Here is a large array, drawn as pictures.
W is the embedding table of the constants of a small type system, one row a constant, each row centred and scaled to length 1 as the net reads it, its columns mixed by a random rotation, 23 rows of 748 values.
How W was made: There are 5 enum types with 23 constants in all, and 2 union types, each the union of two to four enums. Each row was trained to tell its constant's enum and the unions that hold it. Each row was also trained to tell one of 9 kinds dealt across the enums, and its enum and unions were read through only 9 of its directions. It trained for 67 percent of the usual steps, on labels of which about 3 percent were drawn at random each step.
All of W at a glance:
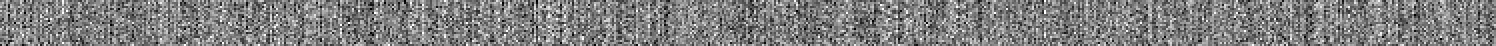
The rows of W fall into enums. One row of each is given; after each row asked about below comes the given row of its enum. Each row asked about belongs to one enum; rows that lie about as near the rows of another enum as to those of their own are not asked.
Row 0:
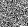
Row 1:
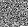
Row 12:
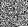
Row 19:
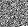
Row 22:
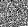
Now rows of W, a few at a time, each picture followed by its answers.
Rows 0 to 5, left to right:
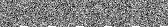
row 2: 1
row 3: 19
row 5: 0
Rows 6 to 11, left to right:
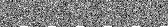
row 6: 0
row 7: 12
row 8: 19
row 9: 0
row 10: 19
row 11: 22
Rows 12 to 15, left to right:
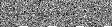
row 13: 19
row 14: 1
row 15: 12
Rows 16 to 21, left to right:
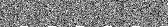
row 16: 1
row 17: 0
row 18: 0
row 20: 19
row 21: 1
